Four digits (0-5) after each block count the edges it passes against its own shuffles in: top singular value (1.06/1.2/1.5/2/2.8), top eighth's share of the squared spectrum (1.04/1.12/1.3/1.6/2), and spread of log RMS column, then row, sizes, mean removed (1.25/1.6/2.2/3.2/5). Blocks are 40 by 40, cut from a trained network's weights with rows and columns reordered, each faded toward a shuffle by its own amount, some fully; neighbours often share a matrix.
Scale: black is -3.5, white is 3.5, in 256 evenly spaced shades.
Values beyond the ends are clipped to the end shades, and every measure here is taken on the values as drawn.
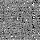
1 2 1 0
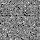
1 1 0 0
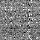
2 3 2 0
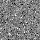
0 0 0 0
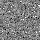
0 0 0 0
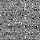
2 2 1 0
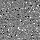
0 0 0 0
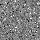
0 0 0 0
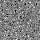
1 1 0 0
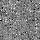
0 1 0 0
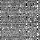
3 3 2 0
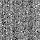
2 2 0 1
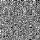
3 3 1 1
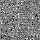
1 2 1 0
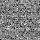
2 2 1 0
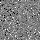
0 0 0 0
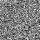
1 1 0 0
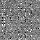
2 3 2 0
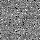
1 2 0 0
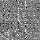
2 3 2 0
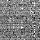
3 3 2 0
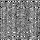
3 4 0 2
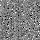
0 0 1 0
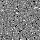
0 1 0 0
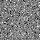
0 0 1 0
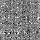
2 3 0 2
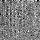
2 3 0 2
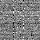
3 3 2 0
